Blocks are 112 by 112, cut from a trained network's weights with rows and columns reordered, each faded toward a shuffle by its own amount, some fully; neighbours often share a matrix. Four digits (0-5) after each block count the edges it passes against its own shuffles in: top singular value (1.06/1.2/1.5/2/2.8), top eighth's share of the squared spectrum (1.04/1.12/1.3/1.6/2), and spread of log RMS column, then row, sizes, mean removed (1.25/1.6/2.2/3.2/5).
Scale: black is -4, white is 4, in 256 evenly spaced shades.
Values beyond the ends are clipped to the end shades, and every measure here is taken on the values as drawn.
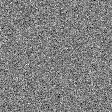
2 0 0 0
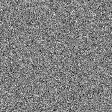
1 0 0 0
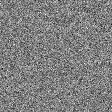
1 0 0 0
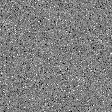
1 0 0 0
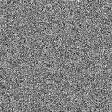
3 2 0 0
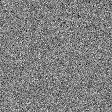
0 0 0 0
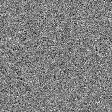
2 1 0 0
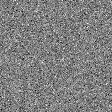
1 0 0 0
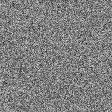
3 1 0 0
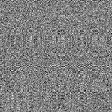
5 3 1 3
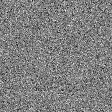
0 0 0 0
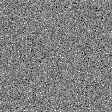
2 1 0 0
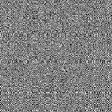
5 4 2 3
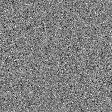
2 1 0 0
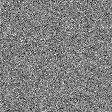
2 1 0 0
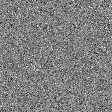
3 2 0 1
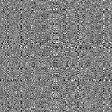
5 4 3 3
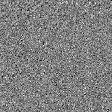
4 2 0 1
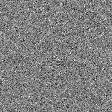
3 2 0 0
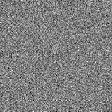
4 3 1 1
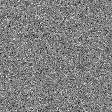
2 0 0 0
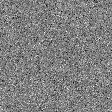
0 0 0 0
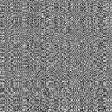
5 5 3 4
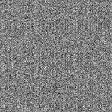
4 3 1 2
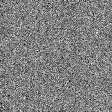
2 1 0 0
